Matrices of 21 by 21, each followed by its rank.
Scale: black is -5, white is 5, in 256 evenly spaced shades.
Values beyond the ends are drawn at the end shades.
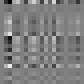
one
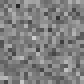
full rank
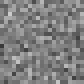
full rank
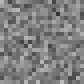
full rank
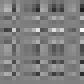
one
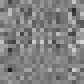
three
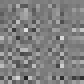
three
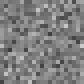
full rank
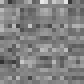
three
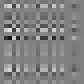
one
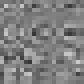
three
